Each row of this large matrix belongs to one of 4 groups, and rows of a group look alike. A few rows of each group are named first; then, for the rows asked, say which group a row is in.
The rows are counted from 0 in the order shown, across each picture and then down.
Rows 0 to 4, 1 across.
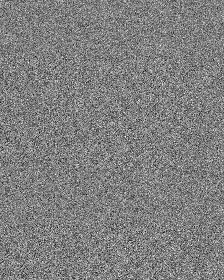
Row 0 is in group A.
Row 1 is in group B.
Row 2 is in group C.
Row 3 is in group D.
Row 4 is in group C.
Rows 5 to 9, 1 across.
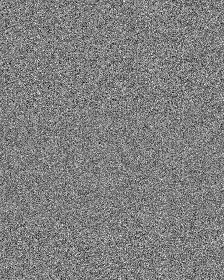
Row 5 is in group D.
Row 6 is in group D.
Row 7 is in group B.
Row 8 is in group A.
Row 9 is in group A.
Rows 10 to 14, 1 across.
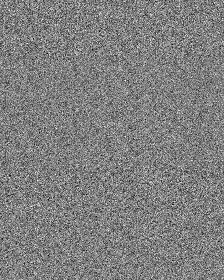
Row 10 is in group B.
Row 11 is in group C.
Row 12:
C
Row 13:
D
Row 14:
D
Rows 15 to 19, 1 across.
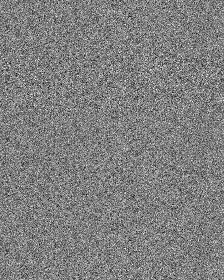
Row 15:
C
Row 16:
D
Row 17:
C
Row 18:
D
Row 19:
C
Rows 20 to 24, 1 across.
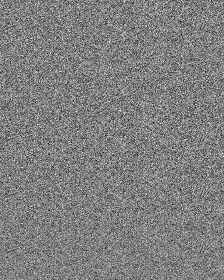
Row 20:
D
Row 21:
A
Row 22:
D
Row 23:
D
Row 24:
D
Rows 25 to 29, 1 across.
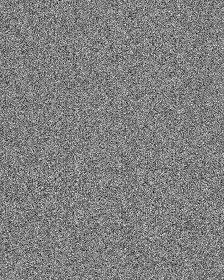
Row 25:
C
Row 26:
C
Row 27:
B
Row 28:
B
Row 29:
D
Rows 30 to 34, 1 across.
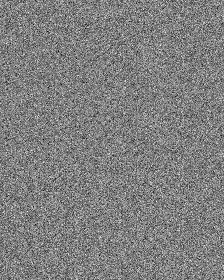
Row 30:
A
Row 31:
D
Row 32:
D
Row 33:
B
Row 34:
B
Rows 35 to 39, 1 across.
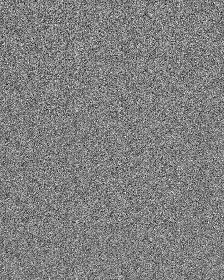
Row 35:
B
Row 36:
B
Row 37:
C
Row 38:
C
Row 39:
B
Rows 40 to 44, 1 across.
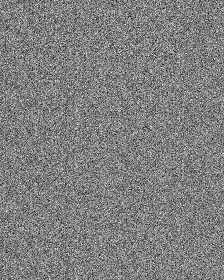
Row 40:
C
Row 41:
B
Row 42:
B
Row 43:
A
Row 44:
B
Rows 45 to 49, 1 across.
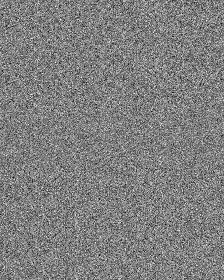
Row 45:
D
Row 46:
D
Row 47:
A
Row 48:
B
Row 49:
B
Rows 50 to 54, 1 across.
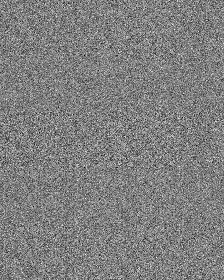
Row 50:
C
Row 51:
A
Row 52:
C
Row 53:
B
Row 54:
B
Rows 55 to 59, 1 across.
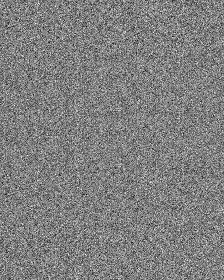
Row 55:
D
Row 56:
B
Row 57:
B
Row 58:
D
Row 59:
B
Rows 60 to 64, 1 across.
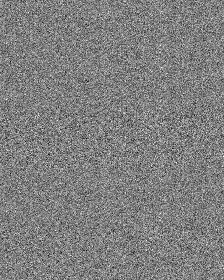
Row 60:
A
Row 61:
A
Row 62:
D
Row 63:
A
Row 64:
D
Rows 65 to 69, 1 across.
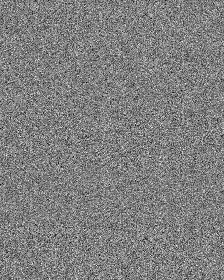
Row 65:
B
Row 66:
D
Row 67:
A
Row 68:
A
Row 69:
B
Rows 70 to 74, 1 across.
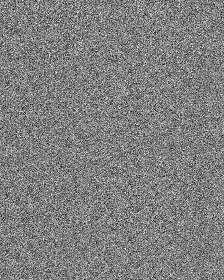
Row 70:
B
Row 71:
C
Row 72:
A
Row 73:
C
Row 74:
C
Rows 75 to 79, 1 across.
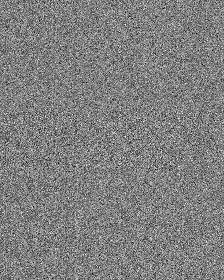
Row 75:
C
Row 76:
D
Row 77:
C
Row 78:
B
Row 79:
B
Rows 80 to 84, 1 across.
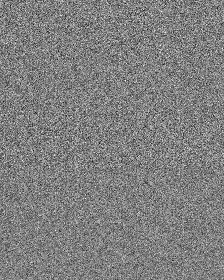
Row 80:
A
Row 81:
C
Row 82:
B
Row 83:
B
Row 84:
D
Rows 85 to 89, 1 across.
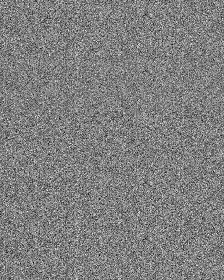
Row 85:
B
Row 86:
B
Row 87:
D
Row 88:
B
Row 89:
B
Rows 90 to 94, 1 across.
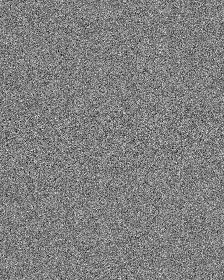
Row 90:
A
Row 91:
B
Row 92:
D
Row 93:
B
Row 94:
A
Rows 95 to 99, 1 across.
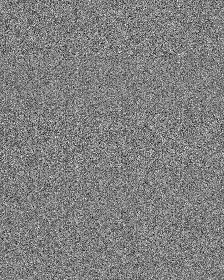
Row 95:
C
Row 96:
B
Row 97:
B
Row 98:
B
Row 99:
D
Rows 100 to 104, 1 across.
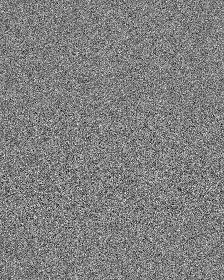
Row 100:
C
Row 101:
A
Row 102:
B
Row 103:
D
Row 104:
B
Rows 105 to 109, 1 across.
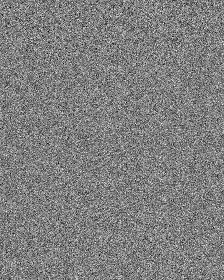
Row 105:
D
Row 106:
C
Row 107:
A
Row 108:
A
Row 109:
B
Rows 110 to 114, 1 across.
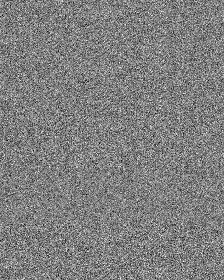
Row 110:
A
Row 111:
A
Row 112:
B
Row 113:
D
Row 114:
A
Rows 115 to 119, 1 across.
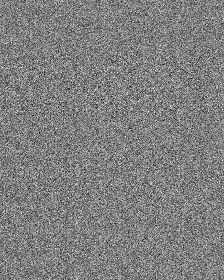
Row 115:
A
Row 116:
C
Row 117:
C
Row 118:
B
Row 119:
B
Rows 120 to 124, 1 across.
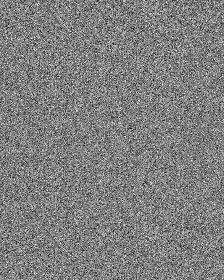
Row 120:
D
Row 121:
B
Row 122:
C
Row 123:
B
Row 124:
D
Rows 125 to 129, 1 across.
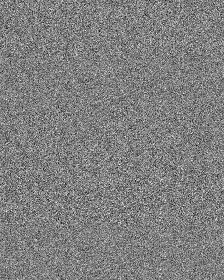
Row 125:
B
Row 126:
A
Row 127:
C
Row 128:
A
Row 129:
A
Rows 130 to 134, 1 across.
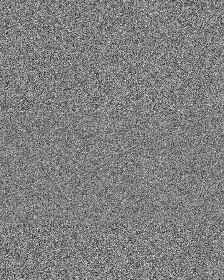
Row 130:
D
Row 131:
C
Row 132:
A
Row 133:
D
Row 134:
C
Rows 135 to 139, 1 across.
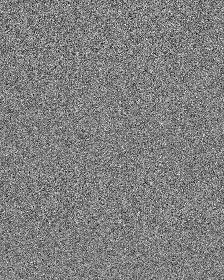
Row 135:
C
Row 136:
B
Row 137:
A
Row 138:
B
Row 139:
D
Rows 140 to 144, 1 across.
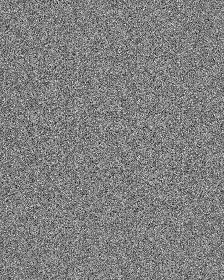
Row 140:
C
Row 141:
B
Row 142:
B
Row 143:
D
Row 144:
B
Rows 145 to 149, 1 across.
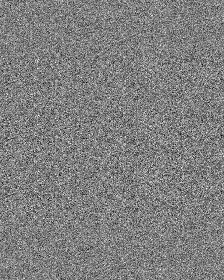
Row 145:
A
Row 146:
D
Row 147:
D
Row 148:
D
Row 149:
A
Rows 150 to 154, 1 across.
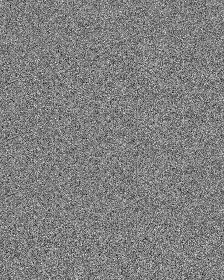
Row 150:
A
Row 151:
D
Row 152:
D
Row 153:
D
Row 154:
B
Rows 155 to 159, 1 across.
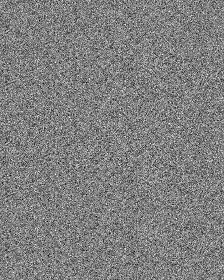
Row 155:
C
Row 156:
D
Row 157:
C
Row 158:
D
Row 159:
D
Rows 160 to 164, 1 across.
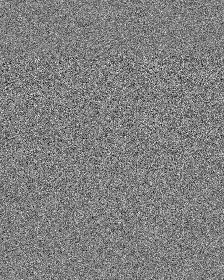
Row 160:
A
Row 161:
D
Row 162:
D
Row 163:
B
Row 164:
D
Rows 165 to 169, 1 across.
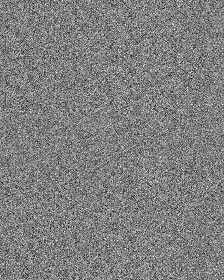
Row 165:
C
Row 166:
C
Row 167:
A
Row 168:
D
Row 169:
C
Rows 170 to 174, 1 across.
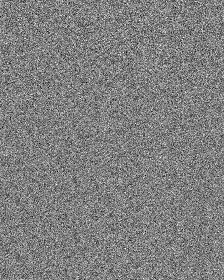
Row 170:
A
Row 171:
D
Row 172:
A
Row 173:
C
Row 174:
C
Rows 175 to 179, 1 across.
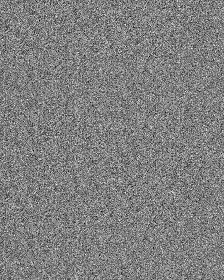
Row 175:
C
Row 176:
B
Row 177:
B
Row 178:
C
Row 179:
B
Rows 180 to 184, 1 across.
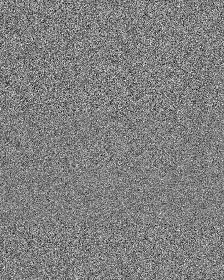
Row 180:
B
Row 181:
C
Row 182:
C
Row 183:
A
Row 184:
B
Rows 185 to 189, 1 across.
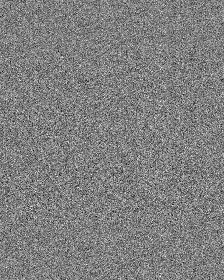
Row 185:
A
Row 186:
A
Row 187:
B
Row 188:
D
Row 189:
A
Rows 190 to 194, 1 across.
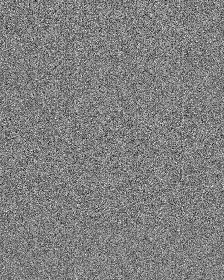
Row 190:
B
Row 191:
B
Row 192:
D
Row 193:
A
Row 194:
B
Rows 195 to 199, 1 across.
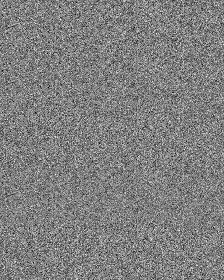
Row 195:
D
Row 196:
D
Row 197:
B
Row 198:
D
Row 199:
B
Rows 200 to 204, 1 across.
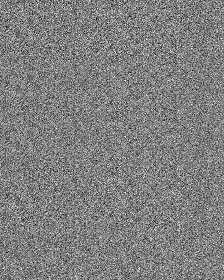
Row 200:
C
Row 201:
C
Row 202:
C
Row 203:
C
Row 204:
B
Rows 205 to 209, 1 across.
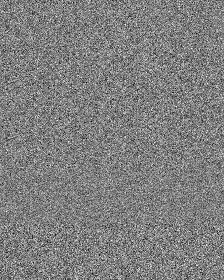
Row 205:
C
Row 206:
D
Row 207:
D
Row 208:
A
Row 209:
B
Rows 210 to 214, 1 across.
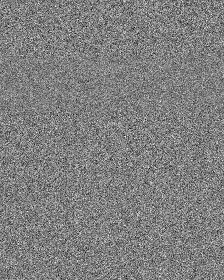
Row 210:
D
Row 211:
A
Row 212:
C
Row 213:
B
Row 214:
A
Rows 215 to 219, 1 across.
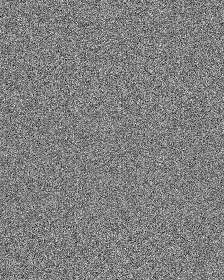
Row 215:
A
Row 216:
B
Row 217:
A
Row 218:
B
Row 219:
C
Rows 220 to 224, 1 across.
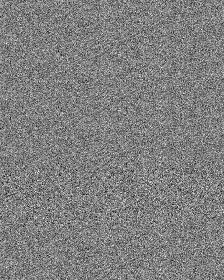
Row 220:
A
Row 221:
A
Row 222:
A
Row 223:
D
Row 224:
A
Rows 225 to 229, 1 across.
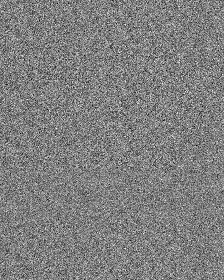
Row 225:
C
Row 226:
B
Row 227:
C
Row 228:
A
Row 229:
C
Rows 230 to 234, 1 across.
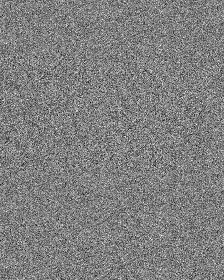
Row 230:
A
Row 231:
B
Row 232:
C
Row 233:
A
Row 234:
A
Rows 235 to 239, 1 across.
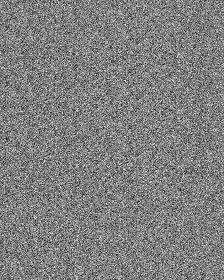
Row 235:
C
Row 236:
C
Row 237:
C
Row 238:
D
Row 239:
B
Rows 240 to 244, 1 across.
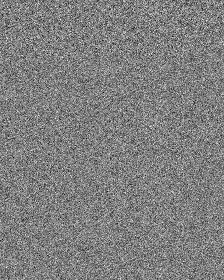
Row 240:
D
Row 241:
A
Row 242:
D
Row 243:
C
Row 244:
A
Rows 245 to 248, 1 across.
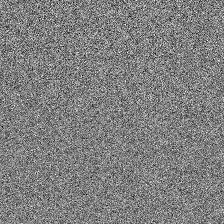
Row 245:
C
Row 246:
B
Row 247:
D
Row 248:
D
